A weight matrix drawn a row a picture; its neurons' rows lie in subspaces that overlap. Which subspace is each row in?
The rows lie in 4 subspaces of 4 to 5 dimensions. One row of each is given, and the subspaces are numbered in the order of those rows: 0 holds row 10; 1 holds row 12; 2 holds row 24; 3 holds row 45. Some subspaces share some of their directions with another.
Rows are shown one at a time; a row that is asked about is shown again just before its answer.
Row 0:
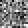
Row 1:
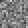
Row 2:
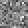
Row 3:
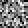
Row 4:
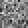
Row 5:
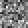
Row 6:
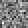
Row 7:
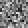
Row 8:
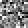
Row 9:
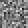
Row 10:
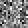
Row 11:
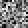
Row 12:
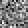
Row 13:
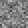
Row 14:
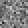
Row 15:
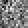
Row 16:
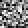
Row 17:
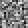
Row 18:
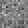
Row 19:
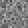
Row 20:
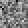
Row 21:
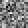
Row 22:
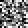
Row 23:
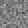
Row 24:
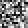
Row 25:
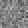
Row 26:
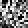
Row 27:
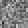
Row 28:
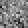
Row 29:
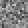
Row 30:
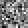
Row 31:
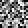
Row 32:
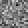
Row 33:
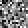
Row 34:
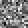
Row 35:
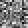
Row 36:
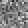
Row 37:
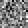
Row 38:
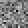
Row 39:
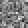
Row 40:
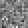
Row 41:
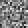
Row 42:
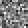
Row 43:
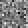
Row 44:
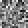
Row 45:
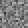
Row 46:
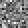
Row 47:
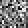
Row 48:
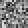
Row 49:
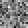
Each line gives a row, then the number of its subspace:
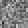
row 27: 1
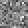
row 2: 0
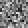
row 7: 2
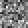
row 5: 2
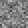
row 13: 1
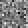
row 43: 0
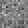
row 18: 2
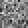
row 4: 2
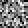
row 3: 1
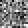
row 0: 0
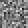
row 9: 3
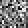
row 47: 1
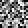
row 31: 1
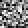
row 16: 2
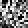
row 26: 0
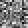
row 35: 0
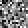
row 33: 3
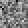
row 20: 3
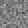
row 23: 3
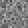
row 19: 1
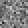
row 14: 0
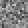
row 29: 2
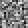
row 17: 3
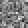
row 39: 2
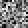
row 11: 0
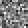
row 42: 3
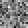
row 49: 0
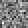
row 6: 1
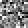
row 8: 2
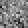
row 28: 2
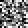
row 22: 3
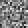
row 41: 3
